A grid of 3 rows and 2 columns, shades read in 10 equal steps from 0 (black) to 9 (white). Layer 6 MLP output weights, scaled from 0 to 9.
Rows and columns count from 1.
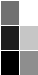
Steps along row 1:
up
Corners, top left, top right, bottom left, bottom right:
4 9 0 5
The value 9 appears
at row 1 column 2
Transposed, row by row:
4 1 0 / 9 7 5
